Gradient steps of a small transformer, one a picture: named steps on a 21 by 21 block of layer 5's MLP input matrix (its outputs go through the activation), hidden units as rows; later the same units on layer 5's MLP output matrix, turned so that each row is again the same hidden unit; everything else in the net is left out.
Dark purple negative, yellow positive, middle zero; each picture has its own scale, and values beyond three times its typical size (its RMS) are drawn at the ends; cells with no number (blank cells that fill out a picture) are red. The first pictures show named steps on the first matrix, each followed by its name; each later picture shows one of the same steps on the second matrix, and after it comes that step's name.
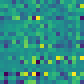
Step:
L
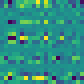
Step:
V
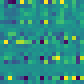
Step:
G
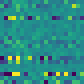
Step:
L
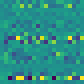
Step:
G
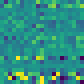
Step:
V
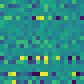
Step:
L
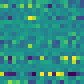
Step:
L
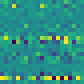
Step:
G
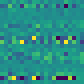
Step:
G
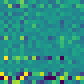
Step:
V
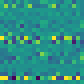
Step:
G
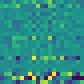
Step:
V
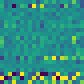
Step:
V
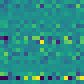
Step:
G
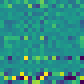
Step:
V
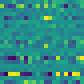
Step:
L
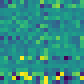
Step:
V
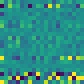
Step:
V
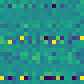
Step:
G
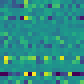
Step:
L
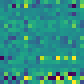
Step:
V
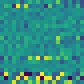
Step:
V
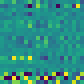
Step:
V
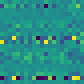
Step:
G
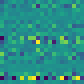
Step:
G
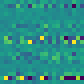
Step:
G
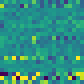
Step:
V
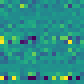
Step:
G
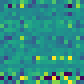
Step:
V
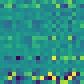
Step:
V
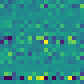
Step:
G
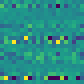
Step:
G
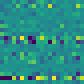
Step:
G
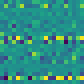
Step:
G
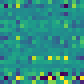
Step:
V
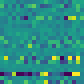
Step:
L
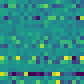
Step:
L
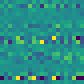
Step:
G
